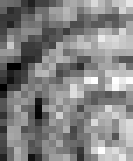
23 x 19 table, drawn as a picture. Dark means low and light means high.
Rings spread out from the bottom right. The values follow a bell shape. The ninth with the lowest average is the middle left. Values rise toward the right. On average the colour sits 50% of the way up the scale.
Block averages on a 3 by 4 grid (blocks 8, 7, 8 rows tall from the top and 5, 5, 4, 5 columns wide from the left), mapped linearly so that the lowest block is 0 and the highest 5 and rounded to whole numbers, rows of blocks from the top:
1 2 3 4 | 0 3 3 4 | 2 2 2 5
